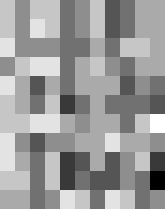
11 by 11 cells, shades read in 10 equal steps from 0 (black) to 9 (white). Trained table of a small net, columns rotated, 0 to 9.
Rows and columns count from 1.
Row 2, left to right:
7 5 8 7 4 5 7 3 4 6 6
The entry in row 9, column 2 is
6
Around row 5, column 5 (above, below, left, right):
4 2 6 6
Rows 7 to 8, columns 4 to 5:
8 6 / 5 5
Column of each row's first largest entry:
1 3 1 3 1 1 11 1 1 1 5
